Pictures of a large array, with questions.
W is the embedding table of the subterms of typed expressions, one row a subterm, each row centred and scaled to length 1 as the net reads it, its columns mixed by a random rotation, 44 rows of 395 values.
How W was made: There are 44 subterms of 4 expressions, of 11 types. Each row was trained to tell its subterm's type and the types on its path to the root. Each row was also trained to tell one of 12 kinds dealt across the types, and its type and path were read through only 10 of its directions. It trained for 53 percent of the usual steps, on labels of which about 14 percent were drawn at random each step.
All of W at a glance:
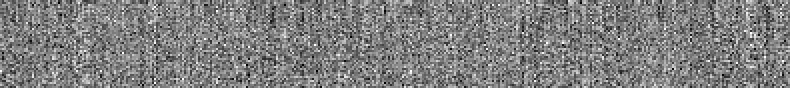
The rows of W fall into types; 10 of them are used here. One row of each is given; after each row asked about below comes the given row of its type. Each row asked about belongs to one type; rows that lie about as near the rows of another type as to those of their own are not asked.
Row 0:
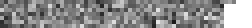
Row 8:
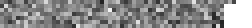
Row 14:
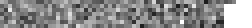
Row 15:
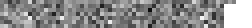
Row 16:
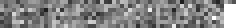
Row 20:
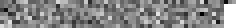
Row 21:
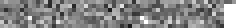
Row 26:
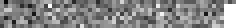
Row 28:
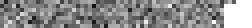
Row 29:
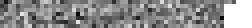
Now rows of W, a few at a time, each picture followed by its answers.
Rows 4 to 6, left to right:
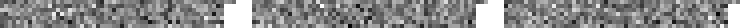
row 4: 26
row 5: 20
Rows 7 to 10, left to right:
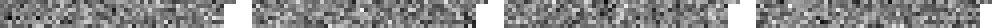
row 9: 0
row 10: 0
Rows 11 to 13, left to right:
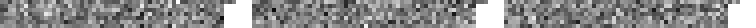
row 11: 29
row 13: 20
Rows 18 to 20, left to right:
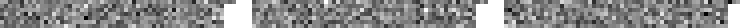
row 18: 16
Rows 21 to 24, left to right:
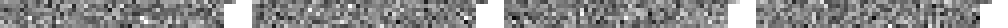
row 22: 16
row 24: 20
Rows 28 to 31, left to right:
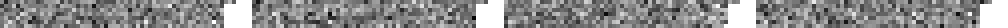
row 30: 28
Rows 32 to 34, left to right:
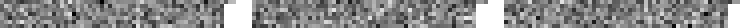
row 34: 20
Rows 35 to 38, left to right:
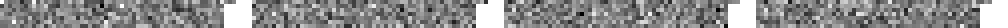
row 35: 0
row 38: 8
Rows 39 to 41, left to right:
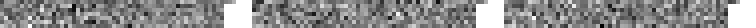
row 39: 21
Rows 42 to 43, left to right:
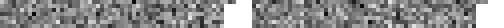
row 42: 16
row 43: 0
